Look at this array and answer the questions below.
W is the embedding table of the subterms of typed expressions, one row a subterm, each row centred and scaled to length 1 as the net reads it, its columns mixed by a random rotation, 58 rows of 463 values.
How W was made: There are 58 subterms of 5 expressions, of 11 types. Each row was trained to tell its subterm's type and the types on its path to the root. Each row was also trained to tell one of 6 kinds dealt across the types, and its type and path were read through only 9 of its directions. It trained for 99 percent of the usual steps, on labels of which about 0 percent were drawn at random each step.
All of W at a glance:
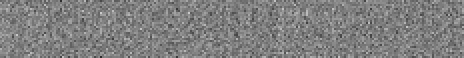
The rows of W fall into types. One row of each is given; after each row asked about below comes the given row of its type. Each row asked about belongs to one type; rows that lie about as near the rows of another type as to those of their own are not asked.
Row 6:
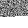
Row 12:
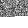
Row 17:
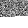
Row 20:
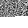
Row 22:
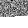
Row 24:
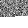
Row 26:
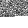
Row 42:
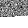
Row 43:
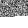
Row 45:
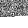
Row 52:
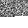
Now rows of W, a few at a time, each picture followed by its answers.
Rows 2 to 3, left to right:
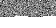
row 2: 42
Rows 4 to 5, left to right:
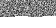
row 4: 24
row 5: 22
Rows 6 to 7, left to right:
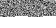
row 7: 17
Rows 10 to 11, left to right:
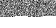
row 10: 12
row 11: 26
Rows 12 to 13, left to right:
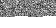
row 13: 12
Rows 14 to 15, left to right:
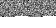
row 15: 42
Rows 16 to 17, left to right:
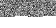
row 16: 52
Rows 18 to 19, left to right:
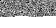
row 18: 42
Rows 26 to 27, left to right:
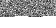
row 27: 12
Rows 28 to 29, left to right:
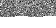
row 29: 43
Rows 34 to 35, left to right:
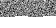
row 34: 24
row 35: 24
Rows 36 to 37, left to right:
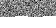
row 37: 22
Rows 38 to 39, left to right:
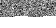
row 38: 43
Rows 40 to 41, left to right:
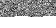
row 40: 52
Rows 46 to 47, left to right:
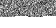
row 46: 20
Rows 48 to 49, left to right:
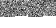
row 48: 24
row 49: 52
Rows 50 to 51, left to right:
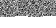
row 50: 17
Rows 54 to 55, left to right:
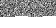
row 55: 22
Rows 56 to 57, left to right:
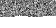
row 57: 26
